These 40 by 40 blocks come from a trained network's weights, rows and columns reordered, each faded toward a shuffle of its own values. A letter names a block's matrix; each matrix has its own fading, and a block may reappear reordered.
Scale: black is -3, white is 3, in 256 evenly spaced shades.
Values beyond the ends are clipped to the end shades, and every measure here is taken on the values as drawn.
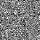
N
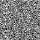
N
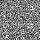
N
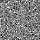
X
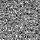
N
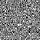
N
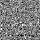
N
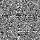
N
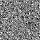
X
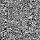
N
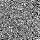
N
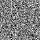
N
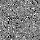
X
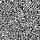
N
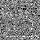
N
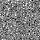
X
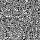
N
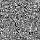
N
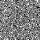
X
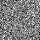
X
